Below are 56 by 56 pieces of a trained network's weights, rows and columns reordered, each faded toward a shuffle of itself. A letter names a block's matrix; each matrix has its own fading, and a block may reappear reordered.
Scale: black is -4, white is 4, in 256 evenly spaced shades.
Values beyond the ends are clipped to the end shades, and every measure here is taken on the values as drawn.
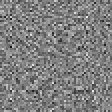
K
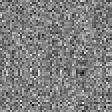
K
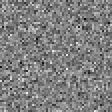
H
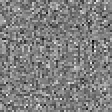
H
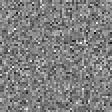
H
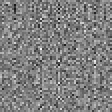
K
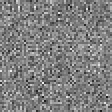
K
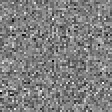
H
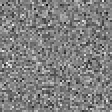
H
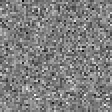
H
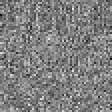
K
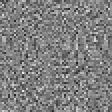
K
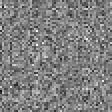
K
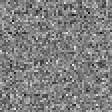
H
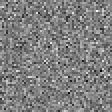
H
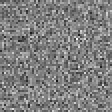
K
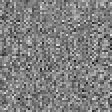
K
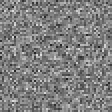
K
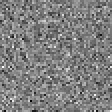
H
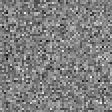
H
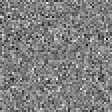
H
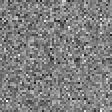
H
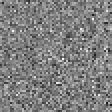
H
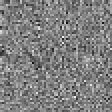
K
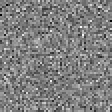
H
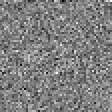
H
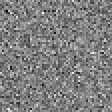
H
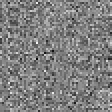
K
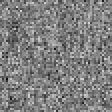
K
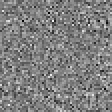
H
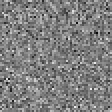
H
